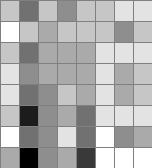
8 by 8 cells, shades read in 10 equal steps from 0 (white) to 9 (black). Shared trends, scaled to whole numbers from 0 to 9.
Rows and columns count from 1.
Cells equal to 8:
1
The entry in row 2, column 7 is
4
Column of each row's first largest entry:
2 7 2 2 2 2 2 2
